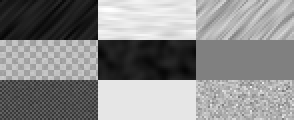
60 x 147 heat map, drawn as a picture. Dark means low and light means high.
The table splits into 3 rows of 3 panels. Panel 1,1: very low, slanting up to the right, faint in contrast. Panel 1,2: very high, streaked across, faint in contrast. Panel 1,3: high, slanting up to the right. Panel 2,1: high, checkered. Panel 2,2: very low, blotchy, faint in contrast. Panel 2,3: middling, flat. Panel 3,1: low, checkered. Panel 3,2: very high, flat. Panel 3,3: high, fine-grained.
